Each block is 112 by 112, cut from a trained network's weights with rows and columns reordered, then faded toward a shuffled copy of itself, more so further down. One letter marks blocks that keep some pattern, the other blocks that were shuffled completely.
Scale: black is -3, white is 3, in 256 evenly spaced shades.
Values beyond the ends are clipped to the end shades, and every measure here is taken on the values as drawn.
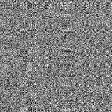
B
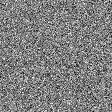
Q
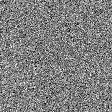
Q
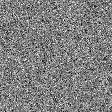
Q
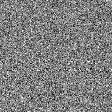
B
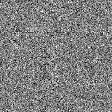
B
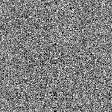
B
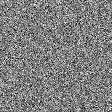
Q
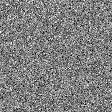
Q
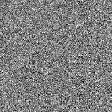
B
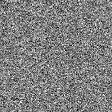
B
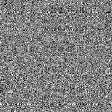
B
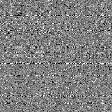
B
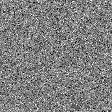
Q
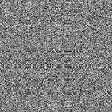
B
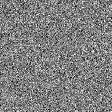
B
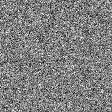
Q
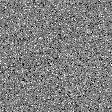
Q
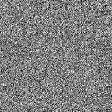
B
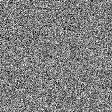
B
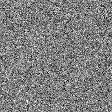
B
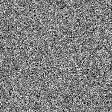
B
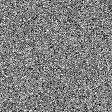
Q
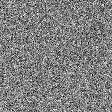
Q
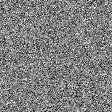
Q
